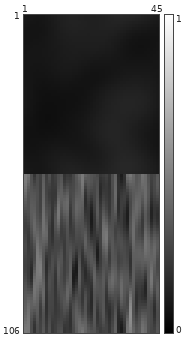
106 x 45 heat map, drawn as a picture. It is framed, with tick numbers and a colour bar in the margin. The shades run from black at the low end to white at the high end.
The table splits into 2 rows of 1 panel. Panel 1,1: very low, smooth, faint in contrast. Panel 2,1: low, streaked downward.
